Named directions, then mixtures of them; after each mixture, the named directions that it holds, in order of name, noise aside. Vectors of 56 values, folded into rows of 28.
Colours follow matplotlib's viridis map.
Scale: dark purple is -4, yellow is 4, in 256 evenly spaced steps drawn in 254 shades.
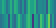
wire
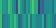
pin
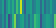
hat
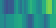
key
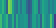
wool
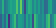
hat, wire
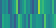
pin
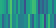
pin, wire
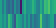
hat, key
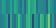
wire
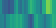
key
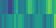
key, wool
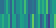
pin, wire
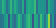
wire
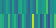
wire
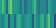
wire, wool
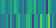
wire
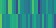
pin, wool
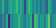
hat, wire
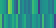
pin, wool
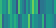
pin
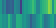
hat, key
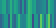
wire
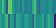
wire, wool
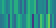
wire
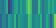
wool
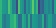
pin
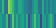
hat, wool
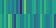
hat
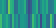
wire, wool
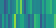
hat, key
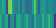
wire, wool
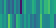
hat, key
